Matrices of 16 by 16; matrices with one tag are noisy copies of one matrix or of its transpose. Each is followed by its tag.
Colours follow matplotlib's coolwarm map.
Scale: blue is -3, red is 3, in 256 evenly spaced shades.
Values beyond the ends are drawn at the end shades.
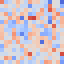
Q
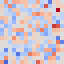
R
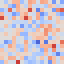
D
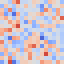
D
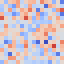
D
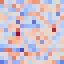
Q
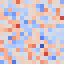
D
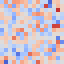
R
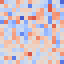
Q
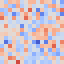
D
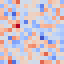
D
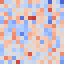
Q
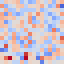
R
